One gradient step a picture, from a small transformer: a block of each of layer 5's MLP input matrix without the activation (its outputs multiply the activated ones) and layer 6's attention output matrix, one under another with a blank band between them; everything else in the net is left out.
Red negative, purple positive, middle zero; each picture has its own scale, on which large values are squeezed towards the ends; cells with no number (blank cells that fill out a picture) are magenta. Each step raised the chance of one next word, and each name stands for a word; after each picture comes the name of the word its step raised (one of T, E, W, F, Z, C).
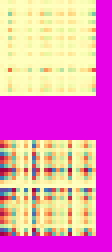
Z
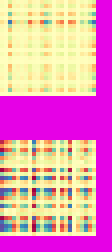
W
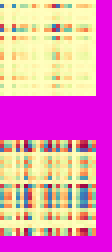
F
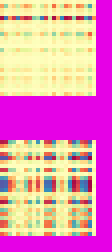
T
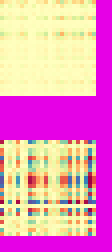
T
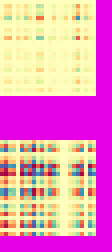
Z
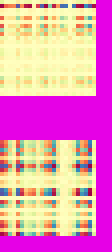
Z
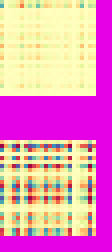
F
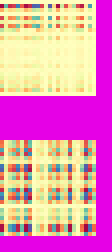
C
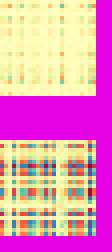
Z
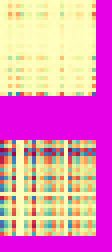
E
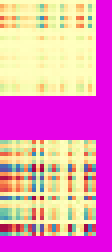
C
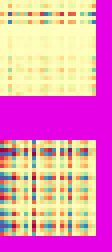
E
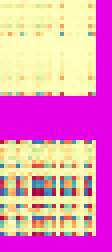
W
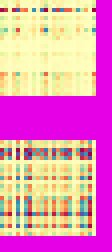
E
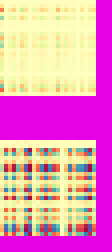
C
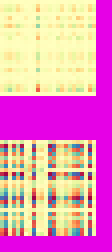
F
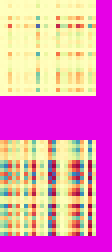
W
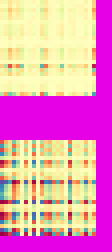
T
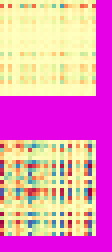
Z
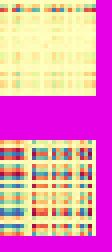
E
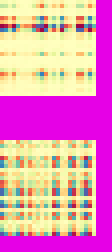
W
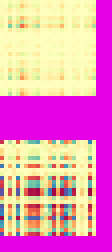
W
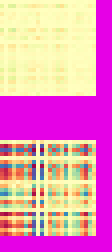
Z
